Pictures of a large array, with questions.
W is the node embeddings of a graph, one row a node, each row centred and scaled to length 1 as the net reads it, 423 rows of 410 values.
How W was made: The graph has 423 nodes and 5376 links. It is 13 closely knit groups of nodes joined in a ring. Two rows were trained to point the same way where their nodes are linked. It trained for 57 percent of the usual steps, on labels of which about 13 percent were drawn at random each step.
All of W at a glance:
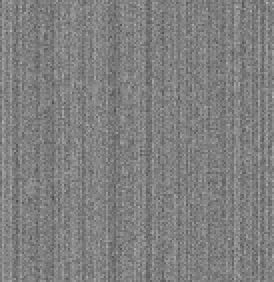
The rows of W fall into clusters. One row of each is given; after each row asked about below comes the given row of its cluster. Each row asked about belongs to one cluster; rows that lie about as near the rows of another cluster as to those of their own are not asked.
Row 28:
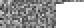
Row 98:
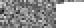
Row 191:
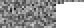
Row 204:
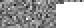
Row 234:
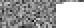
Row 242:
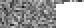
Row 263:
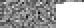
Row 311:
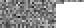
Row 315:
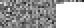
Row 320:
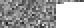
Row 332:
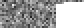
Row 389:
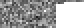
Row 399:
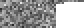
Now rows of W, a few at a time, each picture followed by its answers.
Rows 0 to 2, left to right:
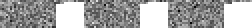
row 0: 399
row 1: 332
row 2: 204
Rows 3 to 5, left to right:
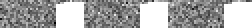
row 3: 98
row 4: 98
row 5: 399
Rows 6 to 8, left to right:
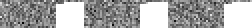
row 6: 389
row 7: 28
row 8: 332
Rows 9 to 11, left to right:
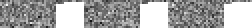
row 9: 389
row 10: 389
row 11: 332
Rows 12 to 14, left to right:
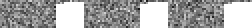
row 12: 242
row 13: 320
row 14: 28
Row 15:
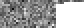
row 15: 389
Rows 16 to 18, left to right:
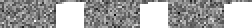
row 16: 234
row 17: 389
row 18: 315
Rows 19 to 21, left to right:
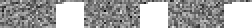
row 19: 263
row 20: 28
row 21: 242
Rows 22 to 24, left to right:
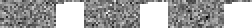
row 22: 399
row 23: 204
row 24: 389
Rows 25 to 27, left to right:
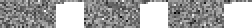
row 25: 311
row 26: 98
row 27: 315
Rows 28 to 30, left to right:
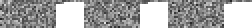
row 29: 389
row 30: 315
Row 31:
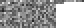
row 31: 263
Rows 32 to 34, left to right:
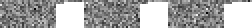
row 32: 311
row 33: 98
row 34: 389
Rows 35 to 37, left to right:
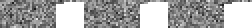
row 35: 204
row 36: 234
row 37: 242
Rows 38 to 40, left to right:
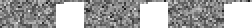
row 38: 242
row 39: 191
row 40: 191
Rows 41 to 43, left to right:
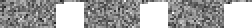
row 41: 263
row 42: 191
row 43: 98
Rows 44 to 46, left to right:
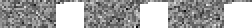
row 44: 242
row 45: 399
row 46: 399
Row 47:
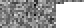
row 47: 242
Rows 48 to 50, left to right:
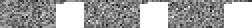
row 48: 263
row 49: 315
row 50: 315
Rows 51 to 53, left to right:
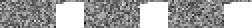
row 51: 263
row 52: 320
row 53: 28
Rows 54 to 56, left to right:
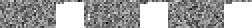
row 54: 311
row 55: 315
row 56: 204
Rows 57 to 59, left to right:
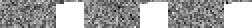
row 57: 204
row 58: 98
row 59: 191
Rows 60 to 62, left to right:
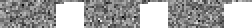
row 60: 399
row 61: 389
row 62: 98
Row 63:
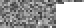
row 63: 389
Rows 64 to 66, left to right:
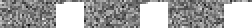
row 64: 332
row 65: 399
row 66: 191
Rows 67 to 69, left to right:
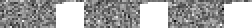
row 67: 263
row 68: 28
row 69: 389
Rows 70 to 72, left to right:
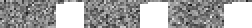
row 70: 311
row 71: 234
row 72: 399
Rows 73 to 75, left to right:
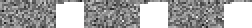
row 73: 204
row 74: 263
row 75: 263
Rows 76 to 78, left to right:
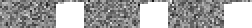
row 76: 399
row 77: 311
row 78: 28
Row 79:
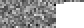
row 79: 191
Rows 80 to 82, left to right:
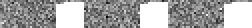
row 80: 98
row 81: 234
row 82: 191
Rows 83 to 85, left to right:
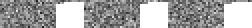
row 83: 98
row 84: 399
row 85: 191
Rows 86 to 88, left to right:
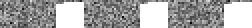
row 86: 315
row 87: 98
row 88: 399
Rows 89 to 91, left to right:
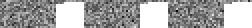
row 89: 263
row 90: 315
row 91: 191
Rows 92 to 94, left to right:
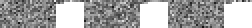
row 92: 320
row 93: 399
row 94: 389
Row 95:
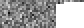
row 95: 320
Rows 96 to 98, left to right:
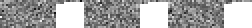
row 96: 204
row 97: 191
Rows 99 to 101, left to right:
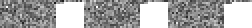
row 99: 332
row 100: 399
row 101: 389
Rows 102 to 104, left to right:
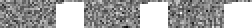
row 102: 311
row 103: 389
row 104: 28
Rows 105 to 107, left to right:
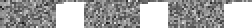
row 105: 399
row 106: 389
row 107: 315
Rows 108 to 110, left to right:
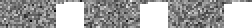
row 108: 191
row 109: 98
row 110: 399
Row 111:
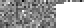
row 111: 204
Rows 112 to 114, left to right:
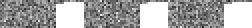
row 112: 263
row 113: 234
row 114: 399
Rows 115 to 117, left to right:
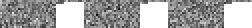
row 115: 204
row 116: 204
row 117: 204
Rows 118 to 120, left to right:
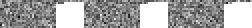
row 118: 389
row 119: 28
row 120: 242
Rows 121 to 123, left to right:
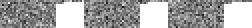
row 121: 332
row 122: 263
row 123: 320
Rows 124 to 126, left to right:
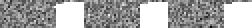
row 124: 320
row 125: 315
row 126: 389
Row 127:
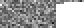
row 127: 242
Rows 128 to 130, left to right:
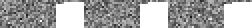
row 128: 320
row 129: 389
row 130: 242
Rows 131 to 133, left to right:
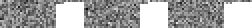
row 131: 28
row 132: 191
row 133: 311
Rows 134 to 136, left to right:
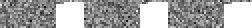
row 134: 242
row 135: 98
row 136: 242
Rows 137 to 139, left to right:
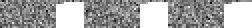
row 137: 191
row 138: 191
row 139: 98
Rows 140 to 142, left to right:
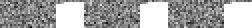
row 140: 191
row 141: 315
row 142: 315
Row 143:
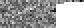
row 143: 191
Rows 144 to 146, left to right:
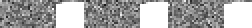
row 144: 399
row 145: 191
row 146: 234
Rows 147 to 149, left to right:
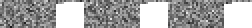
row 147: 234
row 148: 191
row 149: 204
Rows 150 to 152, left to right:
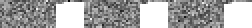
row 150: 320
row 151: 98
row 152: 399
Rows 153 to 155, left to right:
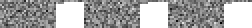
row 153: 311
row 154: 242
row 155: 315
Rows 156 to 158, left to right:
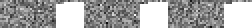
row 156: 98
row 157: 311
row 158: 389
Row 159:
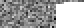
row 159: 320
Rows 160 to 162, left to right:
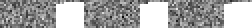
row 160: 191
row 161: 263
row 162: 28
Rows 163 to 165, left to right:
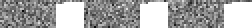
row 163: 332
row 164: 234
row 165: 320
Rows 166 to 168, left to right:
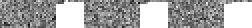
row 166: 204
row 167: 263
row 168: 191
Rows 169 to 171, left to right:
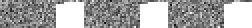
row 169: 204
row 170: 28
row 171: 234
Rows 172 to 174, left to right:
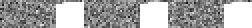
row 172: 332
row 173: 234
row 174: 263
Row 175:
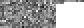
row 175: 263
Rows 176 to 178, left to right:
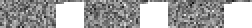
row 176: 28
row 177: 332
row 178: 389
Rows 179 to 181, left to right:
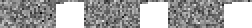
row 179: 399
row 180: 315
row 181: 242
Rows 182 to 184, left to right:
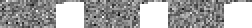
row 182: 263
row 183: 311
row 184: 320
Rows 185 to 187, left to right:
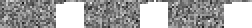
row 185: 263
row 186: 315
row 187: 389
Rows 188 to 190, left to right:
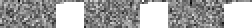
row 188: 234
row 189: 311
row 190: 98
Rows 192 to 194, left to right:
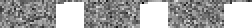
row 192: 389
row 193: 311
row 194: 399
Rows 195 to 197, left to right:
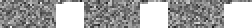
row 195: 332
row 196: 311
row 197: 332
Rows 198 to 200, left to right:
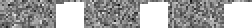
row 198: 204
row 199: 242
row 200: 234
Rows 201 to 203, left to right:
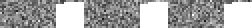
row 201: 263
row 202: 191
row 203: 389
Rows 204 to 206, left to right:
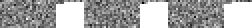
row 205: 191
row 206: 315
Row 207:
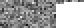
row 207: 98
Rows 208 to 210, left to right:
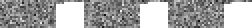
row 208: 311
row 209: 263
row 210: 263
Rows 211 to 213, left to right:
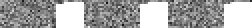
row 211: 98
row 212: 263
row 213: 263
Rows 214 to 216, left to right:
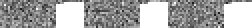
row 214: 28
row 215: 263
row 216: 315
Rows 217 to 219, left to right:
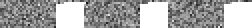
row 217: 191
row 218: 389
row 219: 320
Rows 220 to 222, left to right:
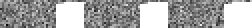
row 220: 234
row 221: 315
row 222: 311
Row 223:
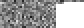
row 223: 332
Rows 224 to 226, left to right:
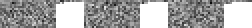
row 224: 242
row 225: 320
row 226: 320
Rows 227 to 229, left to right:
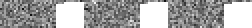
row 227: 234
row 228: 399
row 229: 242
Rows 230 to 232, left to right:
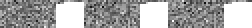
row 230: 311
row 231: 28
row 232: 320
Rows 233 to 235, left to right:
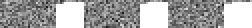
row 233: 263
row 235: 311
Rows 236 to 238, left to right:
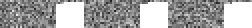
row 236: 311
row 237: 389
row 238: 311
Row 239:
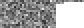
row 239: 332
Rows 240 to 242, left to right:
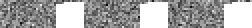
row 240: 28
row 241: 320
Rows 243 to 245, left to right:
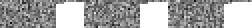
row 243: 234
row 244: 389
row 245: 28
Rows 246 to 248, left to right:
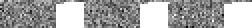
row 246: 234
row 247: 98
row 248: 315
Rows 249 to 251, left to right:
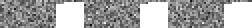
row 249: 320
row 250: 191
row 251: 399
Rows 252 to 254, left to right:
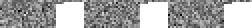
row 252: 28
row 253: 311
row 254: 242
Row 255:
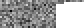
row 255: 204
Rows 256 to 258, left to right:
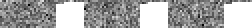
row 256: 399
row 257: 28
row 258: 389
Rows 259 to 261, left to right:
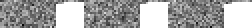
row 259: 399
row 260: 399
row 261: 98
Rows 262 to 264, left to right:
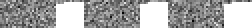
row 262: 191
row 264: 315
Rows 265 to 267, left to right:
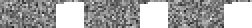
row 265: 234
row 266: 263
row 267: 204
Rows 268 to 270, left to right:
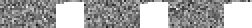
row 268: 191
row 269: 98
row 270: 332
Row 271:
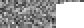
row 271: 191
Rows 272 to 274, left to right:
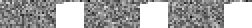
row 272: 191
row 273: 320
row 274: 234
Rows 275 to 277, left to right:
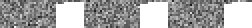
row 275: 389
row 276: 204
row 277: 320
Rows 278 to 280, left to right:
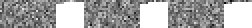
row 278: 234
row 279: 242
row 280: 242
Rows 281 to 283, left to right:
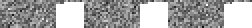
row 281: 204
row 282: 320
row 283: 399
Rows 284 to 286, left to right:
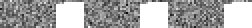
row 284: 234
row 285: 320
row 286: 263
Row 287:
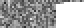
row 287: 28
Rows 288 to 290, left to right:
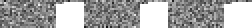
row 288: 320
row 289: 311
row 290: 320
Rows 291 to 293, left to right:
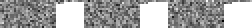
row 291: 98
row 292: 242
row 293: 242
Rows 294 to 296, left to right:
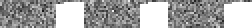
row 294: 28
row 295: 242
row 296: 234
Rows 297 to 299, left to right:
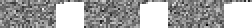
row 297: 311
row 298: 311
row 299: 315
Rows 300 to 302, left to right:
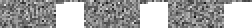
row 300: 315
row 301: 315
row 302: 320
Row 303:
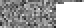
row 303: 389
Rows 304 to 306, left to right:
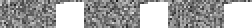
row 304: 28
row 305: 242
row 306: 28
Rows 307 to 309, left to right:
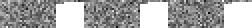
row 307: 399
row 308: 399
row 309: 98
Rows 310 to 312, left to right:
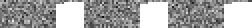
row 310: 242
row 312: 191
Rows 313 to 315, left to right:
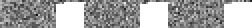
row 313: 399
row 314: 332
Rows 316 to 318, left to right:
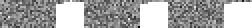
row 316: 320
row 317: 191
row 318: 311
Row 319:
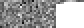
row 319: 234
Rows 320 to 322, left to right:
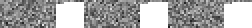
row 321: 234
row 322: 191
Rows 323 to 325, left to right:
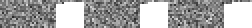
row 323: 311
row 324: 242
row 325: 204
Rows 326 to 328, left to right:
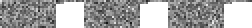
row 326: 315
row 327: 399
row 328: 399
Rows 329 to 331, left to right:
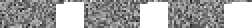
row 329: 204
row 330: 320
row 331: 234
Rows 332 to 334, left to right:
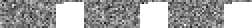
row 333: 311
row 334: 311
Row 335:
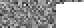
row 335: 242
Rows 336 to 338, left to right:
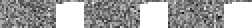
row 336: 98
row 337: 28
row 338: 320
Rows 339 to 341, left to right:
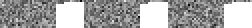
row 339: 389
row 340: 234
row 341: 332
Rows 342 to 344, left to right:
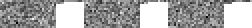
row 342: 311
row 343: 242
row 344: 389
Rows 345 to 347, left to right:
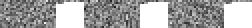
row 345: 320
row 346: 28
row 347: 98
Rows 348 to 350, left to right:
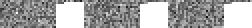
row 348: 389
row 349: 28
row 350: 28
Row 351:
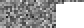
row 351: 399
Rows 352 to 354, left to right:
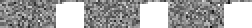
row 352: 263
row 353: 311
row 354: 332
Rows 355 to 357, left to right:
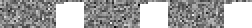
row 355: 332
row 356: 311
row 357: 389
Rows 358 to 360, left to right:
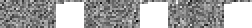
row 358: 311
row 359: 311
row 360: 28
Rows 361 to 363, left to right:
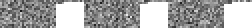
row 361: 332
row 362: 263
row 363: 204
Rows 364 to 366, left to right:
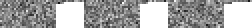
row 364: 28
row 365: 315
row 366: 242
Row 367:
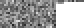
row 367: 315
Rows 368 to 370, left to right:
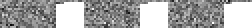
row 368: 242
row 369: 332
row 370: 332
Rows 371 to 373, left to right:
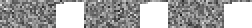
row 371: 242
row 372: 234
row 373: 242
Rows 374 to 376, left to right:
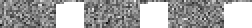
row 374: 234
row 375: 315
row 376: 98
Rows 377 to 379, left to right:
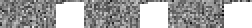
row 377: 28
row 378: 28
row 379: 242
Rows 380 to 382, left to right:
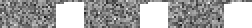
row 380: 242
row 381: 234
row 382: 399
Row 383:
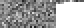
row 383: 320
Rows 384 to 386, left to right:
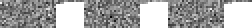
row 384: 315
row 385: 191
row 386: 315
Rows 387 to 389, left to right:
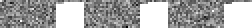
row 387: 311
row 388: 242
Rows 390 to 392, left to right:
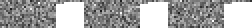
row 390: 191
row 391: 191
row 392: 315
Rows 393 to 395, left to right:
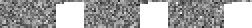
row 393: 242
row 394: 204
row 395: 28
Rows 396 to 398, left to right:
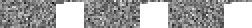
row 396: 204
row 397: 320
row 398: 98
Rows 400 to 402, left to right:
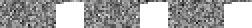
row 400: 28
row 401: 242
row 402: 28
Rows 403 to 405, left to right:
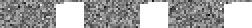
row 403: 332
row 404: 311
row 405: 191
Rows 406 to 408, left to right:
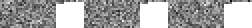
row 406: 204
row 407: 311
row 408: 242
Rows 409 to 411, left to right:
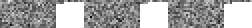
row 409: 204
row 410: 399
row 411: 242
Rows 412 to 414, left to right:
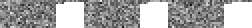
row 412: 399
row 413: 263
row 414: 320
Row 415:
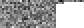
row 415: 399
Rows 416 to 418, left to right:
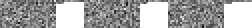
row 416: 320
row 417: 320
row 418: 204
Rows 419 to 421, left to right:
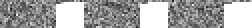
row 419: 28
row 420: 98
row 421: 242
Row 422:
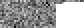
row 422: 263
